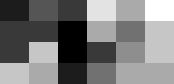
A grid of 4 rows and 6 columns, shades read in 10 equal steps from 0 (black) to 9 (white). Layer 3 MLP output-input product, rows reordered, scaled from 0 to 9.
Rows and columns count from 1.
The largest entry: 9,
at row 1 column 6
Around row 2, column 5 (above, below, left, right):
6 5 6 7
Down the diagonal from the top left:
1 2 0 4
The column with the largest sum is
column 6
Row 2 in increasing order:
0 2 2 4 6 7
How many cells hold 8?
1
